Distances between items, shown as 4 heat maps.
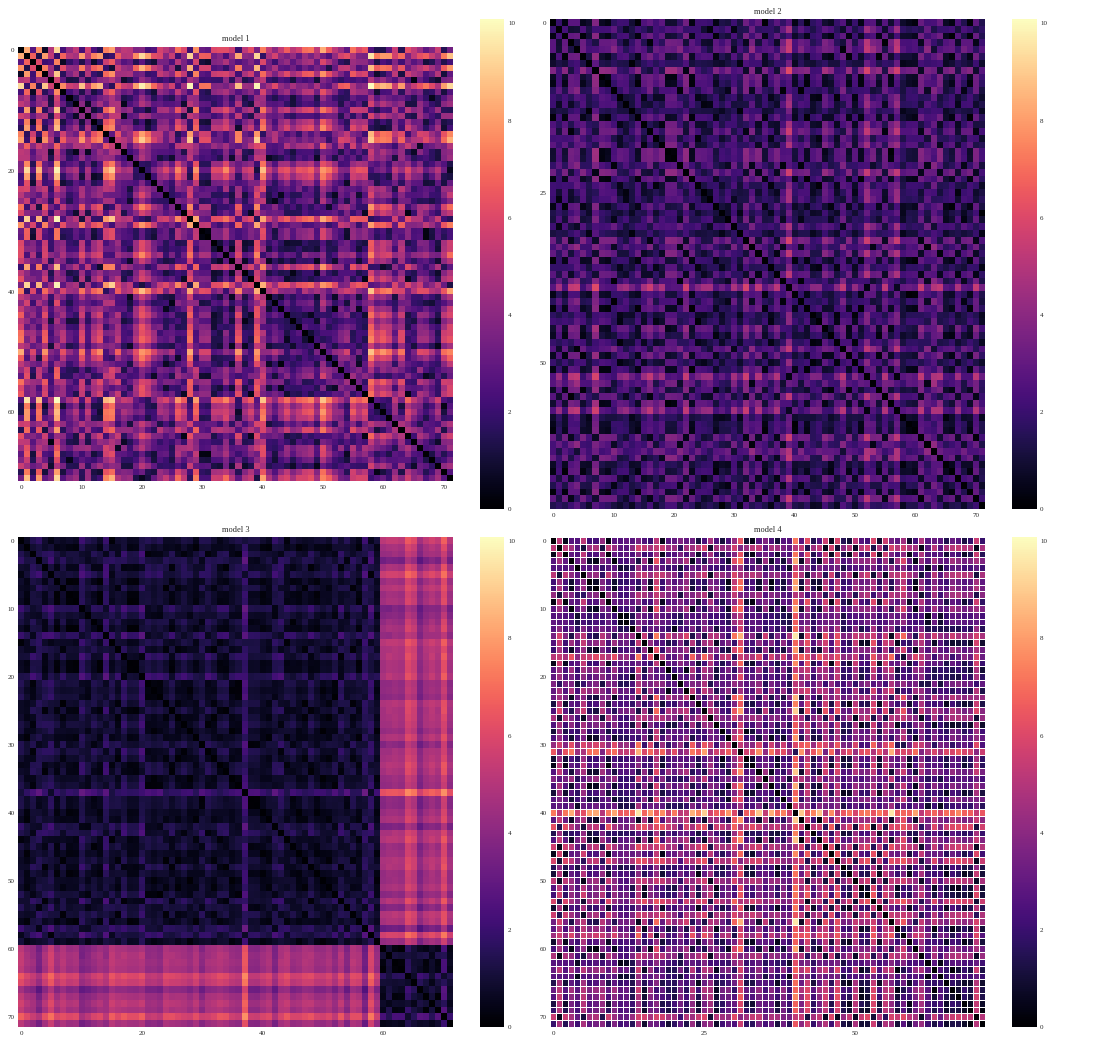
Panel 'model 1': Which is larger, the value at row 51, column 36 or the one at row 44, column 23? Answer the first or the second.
the first
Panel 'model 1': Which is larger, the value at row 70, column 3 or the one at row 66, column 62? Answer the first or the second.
the first
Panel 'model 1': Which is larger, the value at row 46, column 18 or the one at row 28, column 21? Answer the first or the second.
the first
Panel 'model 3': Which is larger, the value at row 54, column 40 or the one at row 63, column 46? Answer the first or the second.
the second
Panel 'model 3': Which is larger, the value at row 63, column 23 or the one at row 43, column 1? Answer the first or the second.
the first
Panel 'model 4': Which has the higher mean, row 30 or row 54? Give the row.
30
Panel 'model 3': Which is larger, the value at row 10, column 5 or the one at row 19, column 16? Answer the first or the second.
the first
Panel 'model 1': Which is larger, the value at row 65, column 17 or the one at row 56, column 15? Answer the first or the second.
the second
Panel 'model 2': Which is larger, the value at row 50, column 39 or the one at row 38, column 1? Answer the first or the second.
the first
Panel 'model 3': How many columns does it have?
72
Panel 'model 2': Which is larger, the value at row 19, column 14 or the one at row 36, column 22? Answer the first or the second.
the second
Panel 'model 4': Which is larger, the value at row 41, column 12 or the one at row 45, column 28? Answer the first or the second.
the second
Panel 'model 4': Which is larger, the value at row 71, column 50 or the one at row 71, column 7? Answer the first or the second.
the first
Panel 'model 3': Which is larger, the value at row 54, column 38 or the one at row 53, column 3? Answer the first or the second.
the second
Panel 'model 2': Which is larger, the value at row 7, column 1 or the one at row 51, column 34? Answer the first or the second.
the second
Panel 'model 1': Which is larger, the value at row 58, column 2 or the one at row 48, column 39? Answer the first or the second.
the second
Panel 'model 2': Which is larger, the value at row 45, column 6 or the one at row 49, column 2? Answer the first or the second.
the first
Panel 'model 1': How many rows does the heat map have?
72
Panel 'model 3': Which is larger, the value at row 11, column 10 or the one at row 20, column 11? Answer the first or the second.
the second
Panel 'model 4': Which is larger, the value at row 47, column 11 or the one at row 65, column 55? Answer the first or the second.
the second
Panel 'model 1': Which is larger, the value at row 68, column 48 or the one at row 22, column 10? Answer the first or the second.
the first
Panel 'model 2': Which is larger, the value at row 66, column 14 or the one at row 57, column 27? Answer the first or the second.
the second
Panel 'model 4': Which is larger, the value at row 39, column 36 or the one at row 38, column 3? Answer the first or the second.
the first
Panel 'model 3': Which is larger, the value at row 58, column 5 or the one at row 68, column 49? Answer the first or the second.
the second
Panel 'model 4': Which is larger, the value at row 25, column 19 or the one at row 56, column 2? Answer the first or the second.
the first
